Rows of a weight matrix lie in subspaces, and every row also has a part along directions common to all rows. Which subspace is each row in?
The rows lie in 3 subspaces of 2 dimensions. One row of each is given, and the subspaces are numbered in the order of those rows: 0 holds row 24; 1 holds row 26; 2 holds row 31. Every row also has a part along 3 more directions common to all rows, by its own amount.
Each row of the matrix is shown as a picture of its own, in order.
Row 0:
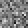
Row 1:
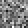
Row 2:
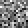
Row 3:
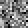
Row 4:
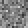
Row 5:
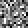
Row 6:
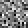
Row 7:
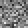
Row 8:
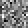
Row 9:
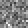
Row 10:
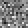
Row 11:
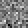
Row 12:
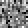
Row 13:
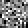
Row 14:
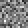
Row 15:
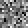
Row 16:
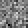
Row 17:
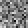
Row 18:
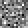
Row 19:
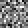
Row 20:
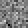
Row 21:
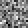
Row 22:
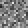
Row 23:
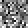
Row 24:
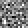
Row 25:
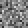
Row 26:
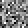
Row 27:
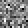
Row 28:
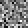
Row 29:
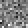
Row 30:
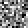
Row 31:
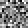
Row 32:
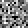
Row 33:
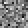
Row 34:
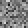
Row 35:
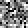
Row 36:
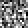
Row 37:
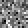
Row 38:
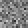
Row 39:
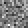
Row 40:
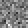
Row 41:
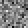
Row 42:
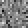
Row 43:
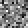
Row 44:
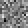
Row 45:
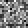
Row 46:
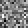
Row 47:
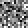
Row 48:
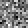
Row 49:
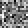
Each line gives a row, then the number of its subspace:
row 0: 1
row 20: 2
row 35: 1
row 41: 0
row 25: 2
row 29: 2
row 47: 0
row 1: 0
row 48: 2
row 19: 2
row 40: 2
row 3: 2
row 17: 1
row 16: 2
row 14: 2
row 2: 0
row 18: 0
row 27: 0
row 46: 1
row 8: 1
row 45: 1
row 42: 2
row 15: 1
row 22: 0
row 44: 1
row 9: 2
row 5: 1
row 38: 1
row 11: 2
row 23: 1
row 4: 0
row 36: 0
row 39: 0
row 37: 2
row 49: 1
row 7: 0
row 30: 0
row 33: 0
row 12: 2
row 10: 0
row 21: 2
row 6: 0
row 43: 0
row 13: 0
